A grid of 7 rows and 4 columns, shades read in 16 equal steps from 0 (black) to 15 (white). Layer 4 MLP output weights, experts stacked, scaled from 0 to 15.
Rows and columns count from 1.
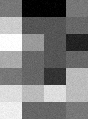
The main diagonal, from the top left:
7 5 5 6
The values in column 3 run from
0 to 13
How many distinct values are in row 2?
3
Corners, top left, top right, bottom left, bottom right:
7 7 14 7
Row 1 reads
7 0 0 7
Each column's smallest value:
7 0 0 2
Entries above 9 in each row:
0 1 1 1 1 4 1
